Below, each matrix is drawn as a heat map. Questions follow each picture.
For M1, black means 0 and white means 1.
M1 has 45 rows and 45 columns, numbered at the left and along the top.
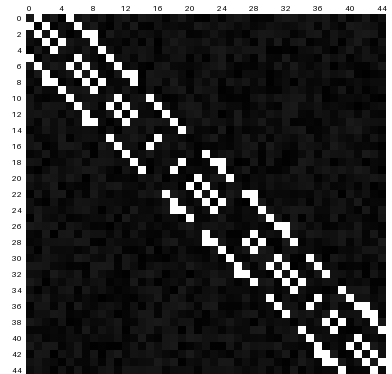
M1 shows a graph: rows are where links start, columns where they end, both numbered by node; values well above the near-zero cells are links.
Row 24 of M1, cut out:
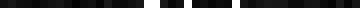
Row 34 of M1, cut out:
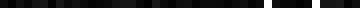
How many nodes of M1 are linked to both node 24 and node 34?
0
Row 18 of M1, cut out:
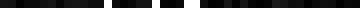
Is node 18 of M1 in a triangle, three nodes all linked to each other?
yes
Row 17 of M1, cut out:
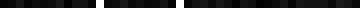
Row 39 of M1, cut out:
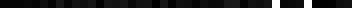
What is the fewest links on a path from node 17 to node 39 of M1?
5
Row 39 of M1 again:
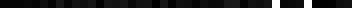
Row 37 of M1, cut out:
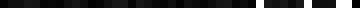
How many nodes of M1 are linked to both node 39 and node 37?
1
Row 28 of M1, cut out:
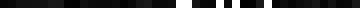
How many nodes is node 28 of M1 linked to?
5
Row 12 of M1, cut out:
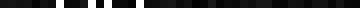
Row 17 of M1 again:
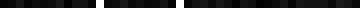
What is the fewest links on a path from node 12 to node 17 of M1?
1
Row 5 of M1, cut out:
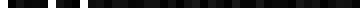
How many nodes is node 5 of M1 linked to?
3
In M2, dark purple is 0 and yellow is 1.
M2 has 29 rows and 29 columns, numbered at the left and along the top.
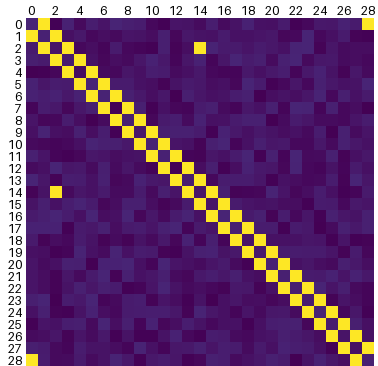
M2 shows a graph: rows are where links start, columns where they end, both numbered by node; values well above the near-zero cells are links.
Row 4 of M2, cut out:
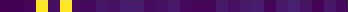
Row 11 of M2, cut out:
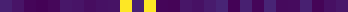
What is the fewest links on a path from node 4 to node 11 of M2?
6
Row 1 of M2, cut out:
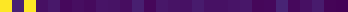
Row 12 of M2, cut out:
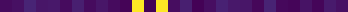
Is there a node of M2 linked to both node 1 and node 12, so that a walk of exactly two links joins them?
no
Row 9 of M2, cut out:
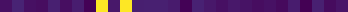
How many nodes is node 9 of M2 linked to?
2
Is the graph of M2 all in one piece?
yes
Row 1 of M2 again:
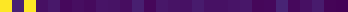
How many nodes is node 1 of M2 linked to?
2
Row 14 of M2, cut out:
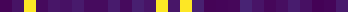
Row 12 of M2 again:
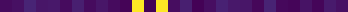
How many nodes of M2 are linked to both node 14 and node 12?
1
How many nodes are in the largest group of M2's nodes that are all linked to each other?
2
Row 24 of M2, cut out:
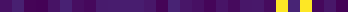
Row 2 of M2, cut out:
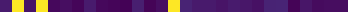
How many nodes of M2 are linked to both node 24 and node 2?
0
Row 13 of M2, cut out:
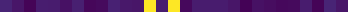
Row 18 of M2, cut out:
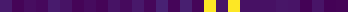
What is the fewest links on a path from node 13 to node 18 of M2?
5
